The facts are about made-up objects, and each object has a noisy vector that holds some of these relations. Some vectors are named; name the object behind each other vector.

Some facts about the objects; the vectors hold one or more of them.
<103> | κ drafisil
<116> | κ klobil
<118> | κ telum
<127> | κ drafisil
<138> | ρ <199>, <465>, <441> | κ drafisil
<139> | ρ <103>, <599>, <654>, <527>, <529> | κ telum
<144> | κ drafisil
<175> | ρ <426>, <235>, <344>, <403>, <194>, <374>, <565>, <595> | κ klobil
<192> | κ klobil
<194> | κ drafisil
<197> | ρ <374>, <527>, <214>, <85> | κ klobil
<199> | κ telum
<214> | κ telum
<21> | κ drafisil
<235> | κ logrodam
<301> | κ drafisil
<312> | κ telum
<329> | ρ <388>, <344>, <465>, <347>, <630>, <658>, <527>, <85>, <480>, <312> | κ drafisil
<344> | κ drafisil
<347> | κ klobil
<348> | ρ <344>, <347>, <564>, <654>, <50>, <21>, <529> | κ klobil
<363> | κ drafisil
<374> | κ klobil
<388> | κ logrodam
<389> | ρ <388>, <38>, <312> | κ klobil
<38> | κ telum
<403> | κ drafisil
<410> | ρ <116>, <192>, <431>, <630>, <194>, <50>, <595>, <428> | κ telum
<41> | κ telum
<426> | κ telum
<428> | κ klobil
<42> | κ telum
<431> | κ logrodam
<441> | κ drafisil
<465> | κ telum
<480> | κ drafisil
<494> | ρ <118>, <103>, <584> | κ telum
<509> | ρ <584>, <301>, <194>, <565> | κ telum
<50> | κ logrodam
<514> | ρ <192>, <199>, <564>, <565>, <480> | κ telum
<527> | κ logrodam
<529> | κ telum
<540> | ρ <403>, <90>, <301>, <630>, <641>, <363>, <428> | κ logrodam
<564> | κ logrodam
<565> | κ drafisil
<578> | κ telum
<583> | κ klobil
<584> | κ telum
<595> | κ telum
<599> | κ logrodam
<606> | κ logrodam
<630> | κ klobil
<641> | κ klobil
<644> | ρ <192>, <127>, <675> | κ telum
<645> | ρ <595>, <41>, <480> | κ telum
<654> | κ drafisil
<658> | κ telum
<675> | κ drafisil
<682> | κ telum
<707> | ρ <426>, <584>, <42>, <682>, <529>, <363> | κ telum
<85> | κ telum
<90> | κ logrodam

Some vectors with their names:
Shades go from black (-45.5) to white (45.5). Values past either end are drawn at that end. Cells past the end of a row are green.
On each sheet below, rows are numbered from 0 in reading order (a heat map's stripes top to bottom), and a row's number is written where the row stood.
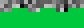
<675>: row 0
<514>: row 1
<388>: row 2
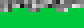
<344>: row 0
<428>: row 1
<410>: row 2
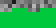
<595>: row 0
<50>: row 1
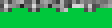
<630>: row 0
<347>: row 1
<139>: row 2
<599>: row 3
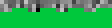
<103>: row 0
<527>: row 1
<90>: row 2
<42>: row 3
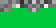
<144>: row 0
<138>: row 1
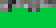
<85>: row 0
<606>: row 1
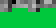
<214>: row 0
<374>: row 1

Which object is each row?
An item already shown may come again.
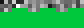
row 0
<329>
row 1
<363>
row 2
<103>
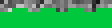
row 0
<514>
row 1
<426>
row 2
<606>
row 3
<85>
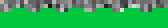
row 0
<103>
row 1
<480>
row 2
<90>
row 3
<565>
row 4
<494>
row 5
<564>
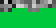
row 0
<197>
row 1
<116>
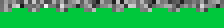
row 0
<21>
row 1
<138>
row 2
<630>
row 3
<118>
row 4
<175>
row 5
<118>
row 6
<41>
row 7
<630>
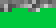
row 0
<599>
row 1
<644>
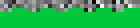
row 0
<584>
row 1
<441>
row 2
<529>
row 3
<389>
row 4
<348>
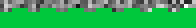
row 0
<641>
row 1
<465>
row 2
<192>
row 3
<116>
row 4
<583>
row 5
<707>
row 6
<329>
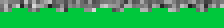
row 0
<654>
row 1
<428>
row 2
<235>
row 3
<509>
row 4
<578>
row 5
<565>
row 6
<194>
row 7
<658>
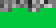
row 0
<431>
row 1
<540>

